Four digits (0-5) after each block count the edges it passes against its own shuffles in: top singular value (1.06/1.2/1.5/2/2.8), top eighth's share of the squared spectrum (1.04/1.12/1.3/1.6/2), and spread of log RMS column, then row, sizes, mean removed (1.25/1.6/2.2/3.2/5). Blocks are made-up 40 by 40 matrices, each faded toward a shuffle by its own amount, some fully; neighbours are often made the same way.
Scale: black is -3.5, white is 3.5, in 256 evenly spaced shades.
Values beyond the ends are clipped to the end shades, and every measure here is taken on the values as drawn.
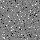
1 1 0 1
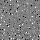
1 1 0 0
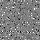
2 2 0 0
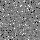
0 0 0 0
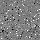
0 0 0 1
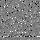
2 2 0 1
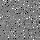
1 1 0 0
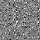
3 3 2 1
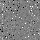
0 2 0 0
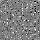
3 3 1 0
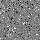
0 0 0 0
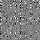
4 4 2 2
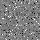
1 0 0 0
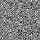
3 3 1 1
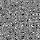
3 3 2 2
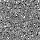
2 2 0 0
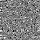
3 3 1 1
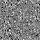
2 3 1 0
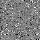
2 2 0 0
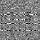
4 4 1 3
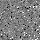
0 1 0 0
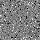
1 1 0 0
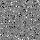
2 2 0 0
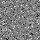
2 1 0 0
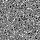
1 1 0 0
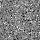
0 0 0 0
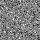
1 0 0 0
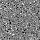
2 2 0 0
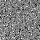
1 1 0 0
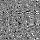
3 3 0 1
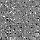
3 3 1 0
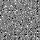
2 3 1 0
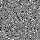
1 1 0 0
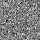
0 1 0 0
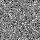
0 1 0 0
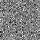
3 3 1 1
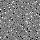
0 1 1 0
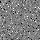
0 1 0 0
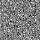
1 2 2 0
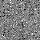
0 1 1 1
